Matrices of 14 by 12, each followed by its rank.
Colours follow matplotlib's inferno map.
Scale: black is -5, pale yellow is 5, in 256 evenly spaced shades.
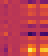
one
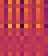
one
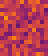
full rank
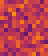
full rank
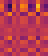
one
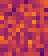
full rank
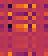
one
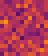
full rank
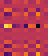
one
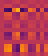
one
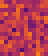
full rank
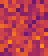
full rank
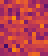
full rank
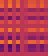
one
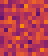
full rank
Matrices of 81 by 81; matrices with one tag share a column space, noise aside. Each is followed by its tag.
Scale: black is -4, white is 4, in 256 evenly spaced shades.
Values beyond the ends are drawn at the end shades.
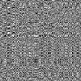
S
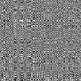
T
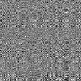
T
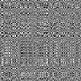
S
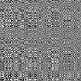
T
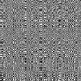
T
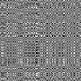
S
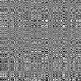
T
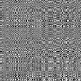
T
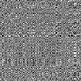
S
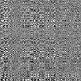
T
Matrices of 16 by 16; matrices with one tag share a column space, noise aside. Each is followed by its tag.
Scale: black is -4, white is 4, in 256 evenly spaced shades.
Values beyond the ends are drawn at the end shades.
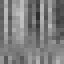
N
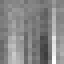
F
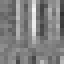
N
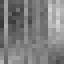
N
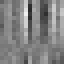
N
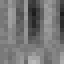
N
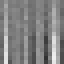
F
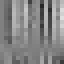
N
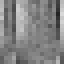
N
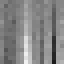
F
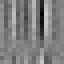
N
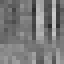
N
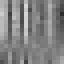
N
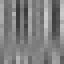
N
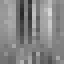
N
